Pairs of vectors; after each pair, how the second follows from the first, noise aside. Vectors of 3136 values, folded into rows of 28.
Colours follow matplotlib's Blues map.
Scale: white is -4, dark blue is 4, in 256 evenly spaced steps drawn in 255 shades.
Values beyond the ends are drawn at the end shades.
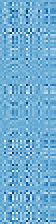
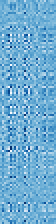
wrapped around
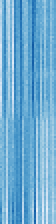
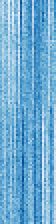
reversed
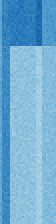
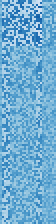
sign-scrambled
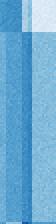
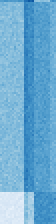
reversed
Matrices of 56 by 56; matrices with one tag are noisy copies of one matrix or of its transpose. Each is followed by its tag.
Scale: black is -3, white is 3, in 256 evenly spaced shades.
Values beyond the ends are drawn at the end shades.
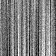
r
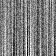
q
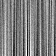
q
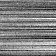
r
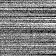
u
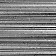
q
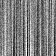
q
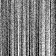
r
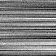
r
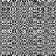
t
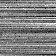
u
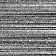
q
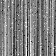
q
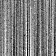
q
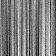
r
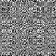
t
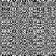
t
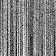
u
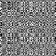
t
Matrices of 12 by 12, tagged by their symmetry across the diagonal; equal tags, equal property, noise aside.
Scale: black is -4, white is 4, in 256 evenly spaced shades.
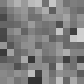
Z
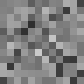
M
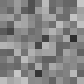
M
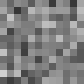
Z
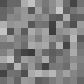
M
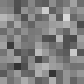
Z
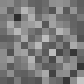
M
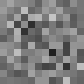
M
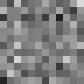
Z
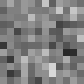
Z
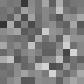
M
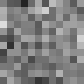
Z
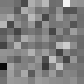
Z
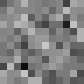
M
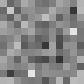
M
